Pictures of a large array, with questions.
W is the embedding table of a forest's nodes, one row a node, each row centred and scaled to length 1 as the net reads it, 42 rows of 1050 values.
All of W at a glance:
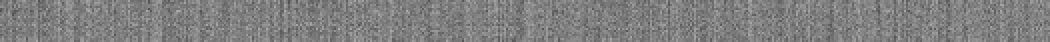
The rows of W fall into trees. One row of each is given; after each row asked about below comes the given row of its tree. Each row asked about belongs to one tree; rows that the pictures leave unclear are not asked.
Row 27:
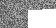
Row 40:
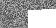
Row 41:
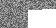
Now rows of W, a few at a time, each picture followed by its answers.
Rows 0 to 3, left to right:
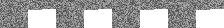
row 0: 41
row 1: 27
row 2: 41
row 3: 27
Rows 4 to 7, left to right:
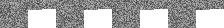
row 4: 27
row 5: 40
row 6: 27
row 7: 40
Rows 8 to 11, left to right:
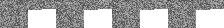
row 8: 41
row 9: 27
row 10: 27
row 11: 27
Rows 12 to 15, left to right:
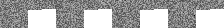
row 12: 40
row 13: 27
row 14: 40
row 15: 27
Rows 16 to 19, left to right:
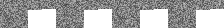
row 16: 40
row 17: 41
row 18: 40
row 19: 27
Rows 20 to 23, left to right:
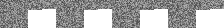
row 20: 27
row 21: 41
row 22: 40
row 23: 27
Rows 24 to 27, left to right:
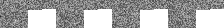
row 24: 40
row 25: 40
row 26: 41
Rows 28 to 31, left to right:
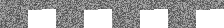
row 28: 41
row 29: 41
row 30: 40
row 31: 27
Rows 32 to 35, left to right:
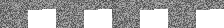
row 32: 27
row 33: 41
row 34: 27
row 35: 41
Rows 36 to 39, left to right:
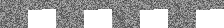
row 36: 41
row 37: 40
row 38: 40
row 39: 41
